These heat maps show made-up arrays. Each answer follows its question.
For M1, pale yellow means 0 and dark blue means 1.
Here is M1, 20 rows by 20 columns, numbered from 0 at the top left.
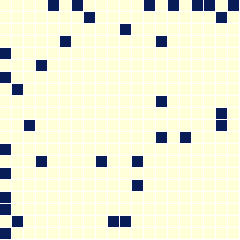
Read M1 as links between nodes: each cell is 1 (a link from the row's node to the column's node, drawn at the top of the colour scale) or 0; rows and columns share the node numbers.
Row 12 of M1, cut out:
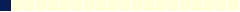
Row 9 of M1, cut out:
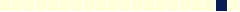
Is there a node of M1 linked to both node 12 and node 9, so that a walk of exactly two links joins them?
no
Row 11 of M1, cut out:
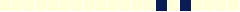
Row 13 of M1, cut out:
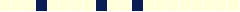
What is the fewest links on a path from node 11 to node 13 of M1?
1
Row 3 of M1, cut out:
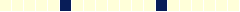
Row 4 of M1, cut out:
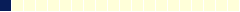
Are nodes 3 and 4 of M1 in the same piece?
no
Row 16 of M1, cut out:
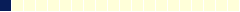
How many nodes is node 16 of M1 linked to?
1
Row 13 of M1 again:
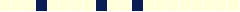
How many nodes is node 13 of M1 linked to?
3
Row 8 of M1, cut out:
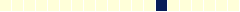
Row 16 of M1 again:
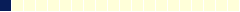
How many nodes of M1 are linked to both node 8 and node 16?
0
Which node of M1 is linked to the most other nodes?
node 0
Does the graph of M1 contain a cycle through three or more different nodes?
no
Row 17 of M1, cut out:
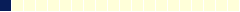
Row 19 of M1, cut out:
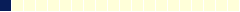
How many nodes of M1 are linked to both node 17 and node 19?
1
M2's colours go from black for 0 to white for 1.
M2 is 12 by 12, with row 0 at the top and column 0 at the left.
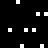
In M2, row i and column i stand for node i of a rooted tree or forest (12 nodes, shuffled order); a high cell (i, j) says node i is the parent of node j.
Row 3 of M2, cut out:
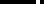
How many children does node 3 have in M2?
2
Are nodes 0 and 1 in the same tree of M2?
no
